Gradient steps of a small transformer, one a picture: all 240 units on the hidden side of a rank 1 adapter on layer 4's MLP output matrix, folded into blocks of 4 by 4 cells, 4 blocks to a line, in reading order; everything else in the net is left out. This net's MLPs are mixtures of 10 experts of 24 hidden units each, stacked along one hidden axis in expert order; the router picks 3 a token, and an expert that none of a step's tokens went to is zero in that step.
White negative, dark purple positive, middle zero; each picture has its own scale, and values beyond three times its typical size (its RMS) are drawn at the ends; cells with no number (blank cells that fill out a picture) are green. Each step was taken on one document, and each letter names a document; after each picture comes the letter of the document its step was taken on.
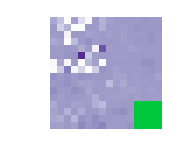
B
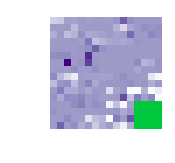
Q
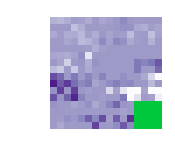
Q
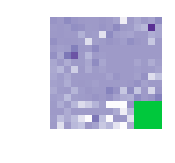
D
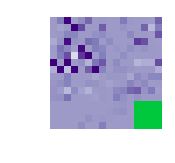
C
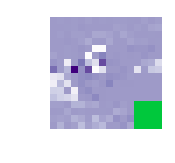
B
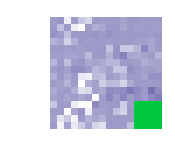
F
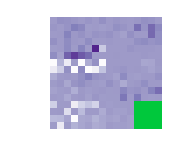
B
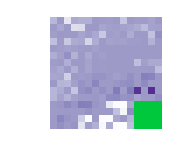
D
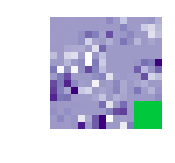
C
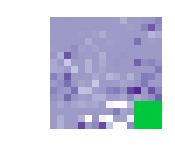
D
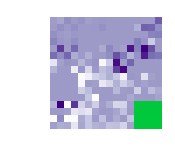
F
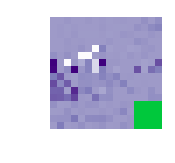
B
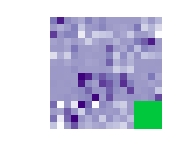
F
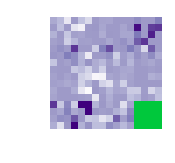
F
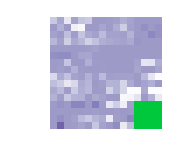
Q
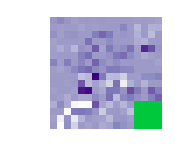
F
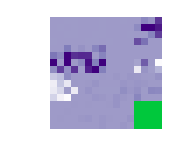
C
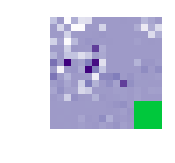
C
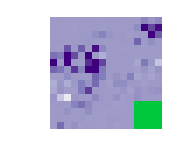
C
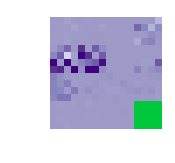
C
